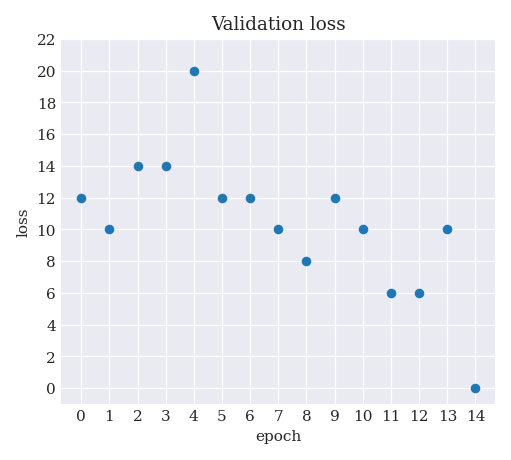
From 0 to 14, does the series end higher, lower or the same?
lower
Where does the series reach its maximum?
4
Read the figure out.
Title: Validation loss
x-axis: epoch, ticks 0 1 2 3 4 5 6 7 8 9 10 11 12 13 14
y-axis: loss, ticks 0 2 4 6 8 10 12 14 16 18 20 22
Values:
12 10 14 14 20 12 12 10 8 12 10 6 6 10 0
